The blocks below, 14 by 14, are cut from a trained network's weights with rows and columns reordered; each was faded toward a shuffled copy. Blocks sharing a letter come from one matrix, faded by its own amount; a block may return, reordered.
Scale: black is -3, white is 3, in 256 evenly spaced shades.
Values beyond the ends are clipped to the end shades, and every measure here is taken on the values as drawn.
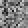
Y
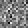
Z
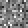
Y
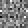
Z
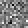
Y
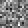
Z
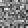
Y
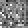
Y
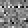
Y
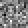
Y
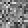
Z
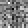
Y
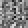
Z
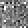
Y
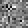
Z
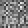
Z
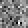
Y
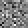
Z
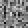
Y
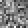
Z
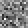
Y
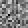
Z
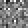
Y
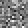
Z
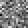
Z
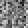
Y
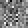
Z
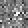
Y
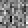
Y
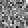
Y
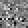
Y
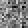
Y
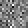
Z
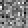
Y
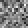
Z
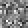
Y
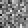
Z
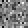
Y
